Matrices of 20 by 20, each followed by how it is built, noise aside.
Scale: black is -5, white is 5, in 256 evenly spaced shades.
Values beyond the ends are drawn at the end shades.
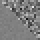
upper triangular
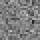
low rank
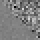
upper triangular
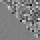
upper triangular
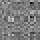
low rank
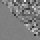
upper triangular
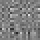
low rank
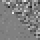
upper triangular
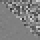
upper triangular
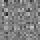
low rank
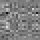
low rank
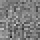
low rank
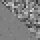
upper triangular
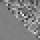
upper triangular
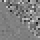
upper triangular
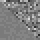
upper triangular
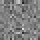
low rank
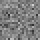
low rank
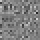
low rank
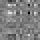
low rank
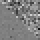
upper triangular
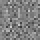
low rank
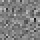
low rank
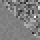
upper triangular
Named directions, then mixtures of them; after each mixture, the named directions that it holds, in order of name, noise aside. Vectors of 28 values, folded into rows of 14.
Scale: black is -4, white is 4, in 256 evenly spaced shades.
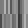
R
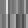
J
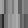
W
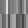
J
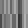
R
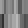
W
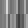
J, R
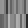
J, W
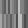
R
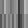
J, R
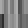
R, W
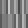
J, R, W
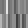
J, R, W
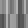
J, R, W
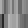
W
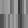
J, R, W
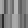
W
